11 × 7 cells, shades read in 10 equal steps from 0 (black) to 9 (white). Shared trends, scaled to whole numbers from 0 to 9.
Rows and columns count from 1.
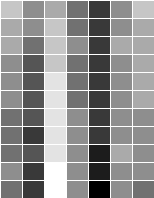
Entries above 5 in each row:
3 3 4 2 2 2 1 1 2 1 1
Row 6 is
5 3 8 4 2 5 6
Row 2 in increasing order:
2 4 5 5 6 6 7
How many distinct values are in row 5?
6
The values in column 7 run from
4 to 7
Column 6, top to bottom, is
5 5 6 5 5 5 5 5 6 5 5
